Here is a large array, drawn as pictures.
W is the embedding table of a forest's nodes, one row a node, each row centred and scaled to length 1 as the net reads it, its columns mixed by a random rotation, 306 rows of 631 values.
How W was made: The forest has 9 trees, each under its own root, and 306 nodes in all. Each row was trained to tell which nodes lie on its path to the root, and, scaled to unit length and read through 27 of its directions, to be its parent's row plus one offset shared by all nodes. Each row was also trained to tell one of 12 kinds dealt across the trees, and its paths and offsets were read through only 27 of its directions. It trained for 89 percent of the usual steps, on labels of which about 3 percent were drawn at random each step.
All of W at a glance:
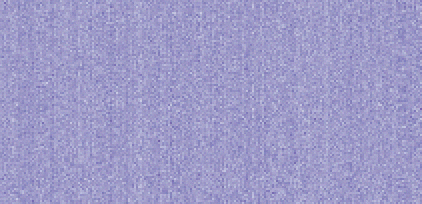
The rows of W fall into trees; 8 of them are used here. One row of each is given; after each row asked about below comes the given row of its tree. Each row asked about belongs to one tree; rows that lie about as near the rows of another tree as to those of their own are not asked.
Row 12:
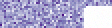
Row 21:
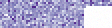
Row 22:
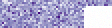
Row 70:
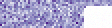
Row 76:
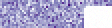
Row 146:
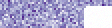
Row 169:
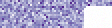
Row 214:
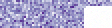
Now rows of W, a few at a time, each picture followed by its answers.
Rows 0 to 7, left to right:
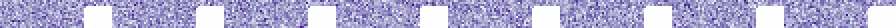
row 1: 70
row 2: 169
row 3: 21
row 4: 12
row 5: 21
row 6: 76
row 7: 146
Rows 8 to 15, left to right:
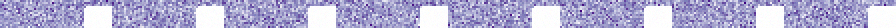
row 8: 21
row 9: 76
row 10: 214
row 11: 21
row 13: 76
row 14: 21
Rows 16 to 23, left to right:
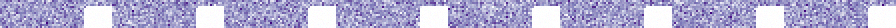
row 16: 70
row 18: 70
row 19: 76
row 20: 70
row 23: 76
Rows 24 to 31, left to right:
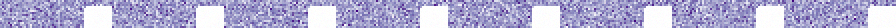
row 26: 214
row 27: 214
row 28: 70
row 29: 214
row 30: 12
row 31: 214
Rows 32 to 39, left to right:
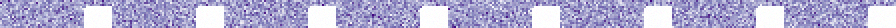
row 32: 214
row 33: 214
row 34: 76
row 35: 70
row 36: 76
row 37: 12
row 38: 70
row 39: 146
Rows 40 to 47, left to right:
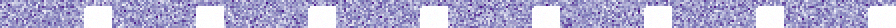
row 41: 214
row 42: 70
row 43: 214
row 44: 21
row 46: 21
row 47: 22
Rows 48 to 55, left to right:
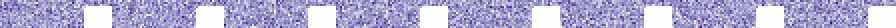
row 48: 76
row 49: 169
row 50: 214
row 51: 214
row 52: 214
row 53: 76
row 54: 70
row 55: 21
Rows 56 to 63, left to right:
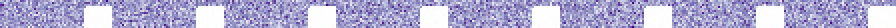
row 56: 21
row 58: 169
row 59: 22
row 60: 22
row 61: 70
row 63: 76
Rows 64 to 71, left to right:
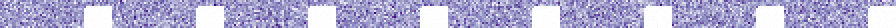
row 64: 214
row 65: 146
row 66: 76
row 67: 22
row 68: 76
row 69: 214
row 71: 22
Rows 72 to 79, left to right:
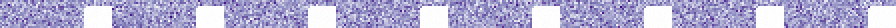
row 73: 70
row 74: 76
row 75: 146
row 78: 146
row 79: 70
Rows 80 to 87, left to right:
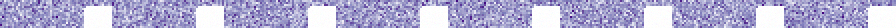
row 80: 22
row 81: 76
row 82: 146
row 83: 146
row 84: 21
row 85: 214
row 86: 70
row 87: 22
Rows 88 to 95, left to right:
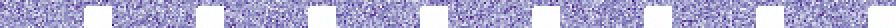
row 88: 21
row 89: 70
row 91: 76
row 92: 214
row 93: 12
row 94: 21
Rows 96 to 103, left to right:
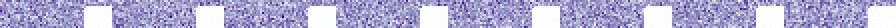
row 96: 146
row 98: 12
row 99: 70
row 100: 169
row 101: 214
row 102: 22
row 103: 169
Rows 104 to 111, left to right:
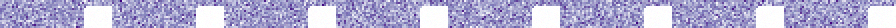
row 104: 146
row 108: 70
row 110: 146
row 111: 70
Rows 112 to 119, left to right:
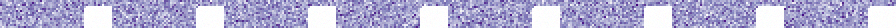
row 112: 22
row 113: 12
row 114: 214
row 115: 12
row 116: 146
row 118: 70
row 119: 70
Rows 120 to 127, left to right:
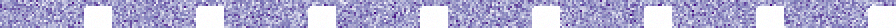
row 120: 21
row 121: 214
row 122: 146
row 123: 22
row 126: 76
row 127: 70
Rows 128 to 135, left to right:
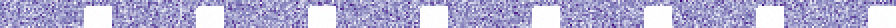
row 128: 214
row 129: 169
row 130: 76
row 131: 76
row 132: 214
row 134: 70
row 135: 76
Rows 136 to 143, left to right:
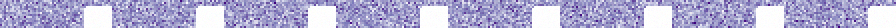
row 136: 214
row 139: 146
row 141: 70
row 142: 214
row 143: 146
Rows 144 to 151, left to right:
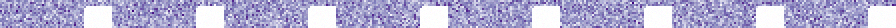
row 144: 22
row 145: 22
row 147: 70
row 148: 76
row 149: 214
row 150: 76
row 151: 70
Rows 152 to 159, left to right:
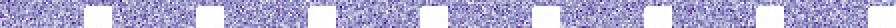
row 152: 76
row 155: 214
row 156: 214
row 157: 22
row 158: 12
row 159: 146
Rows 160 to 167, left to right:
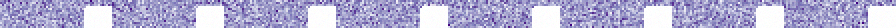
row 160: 12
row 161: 76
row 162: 76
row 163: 12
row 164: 70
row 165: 76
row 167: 21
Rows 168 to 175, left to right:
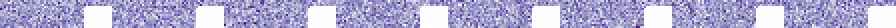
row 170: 146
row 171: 76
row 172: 70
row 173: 169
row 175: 76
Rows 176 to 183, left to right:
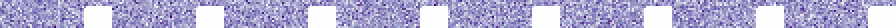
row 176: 146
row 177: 214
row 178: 214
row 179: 214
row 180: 214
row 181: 214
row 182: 22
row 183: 76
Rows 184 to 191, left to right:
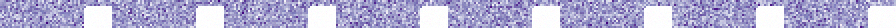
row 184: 21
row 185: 21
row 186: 12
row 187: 146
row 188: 76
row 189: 70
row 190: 146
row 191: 146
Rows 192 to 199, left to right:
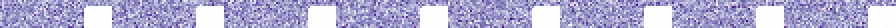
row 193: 214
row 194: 22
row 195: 76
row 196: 146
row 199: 169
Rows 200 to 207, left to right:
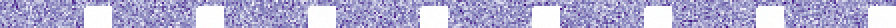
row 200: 76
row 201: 76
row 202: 76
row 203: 214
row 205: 70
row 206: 21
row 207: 76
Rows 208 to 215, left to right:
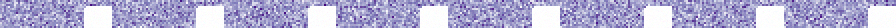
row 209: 214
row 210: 214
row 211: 22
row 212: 146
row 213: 70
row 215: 70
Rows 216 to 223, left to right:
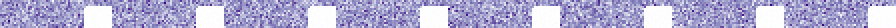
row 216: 76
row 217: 21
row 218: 70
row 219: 214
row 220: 70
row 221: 22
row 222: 214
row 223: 12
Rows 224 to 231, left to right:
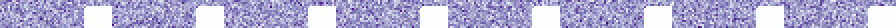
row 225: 70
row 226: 76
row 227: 146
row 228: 12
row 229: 70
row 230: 146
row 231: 21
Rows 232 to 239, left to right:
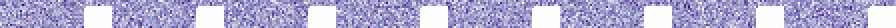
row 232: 76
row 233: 70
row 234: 70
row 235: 76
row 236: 214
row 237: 76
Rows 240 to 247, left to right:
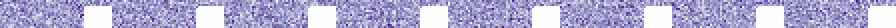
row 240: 169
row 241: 146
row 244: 146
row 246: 76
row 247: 22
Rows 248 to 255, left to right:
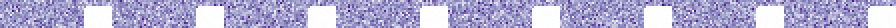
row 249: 70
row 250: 214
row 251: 214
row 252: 22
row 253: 146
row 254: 12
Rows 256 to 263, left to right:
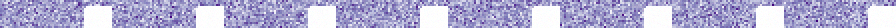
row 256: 146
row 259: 169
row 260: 22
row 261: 12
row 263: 169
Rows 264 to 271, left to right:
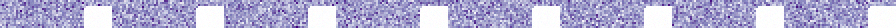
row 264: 169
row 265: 146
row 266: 70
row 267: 76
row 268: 12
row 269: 70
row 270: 22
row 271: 146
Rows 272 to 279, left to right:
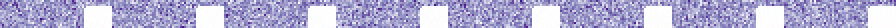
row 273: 214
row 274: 22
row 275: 146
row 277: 146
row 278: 21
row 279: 76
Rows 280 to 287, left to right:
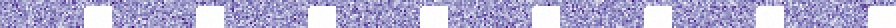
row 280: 76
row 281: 76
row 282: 214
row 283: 12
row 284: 214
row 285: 12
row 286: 12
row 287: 146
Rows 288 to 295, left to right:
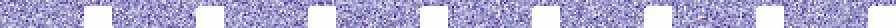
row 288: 169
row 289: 70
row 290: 76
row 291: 214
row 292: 214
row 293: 70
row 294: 76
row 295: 12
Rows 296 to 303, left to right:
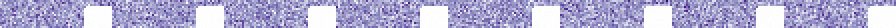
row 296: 70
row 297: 214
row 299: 214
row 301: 76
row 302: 70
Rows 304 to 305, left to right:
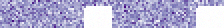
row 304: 22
